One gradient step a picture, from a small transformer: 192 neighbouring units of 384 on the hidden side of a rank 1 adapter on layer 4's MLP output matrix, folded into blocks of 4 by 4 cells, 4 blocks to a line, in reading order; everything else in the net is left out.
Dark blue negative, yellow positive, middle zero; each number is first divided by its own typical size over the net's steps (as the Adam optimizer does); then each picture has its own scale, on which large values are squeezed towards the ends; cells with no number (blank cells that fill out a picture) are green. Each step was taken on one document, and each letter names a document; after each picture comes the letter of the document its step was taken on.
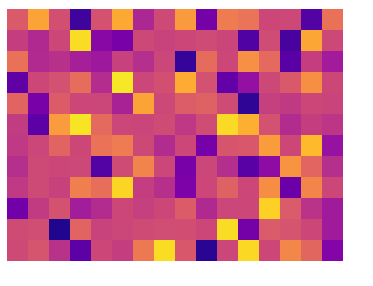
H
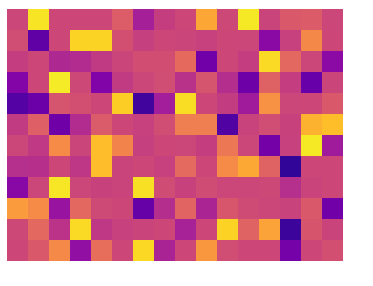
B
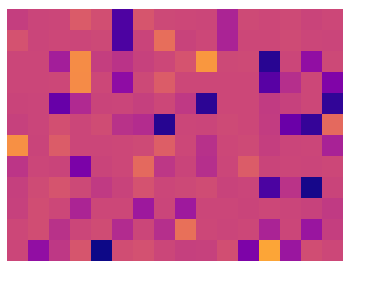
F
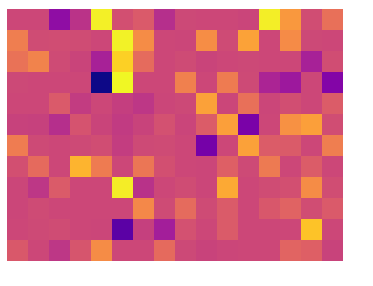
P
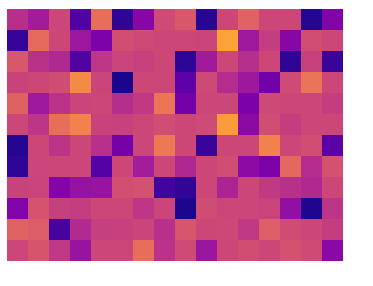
H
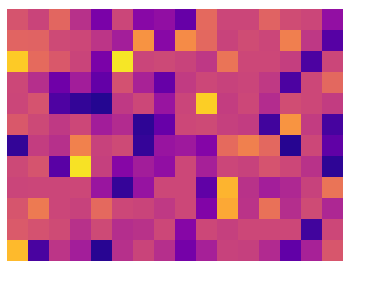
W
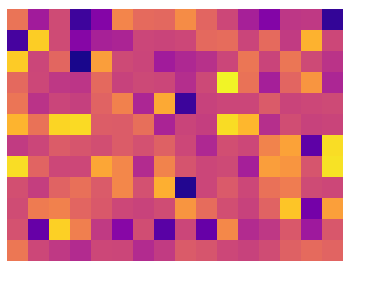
H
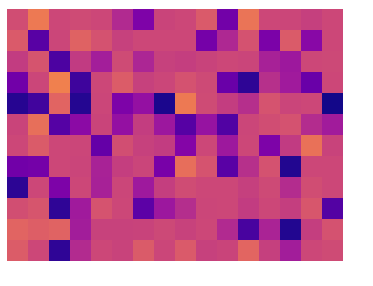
B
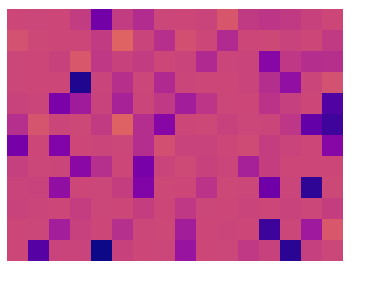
F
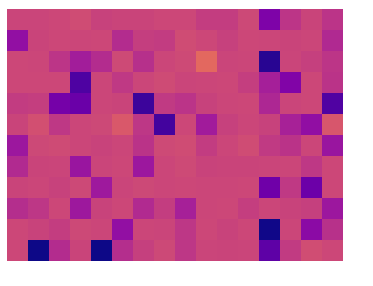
F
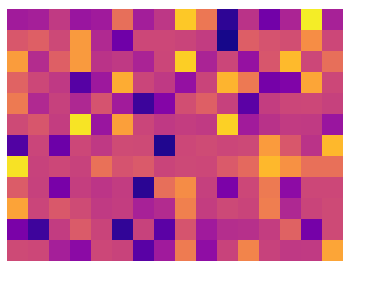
H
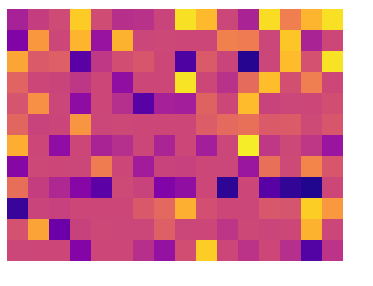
H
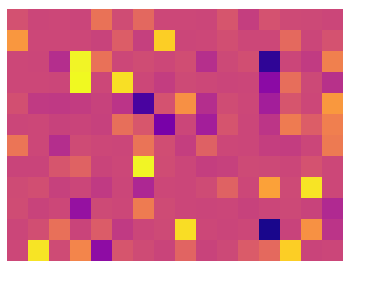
F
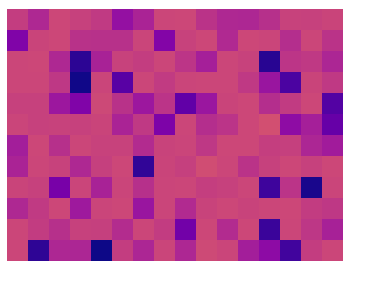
F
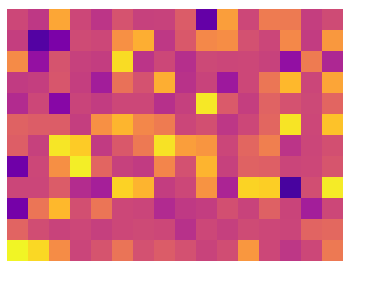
W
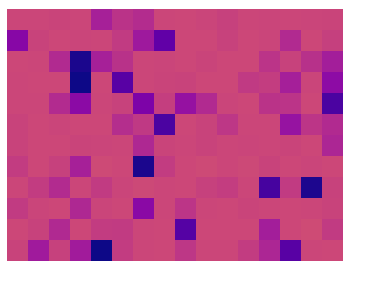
F
